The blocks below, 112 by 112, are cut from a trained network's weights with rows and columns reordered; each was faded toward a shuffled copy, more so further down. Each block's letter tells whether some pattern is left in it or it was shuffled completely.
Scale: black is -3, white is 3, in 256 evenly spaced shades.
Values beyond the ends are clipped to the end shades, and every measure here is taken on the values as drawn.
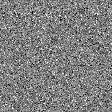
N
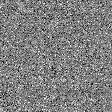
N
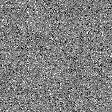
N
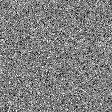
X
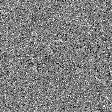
N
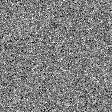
X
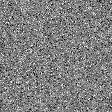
X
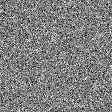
X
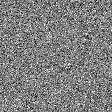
X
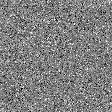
X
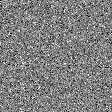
X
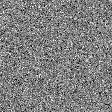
X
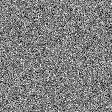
X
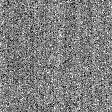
N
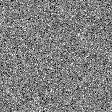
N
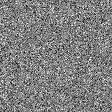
X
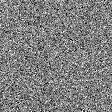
N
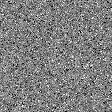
X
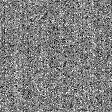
N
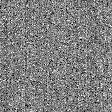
N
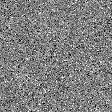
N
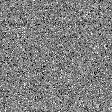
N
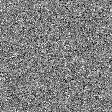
X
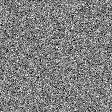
X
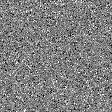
X
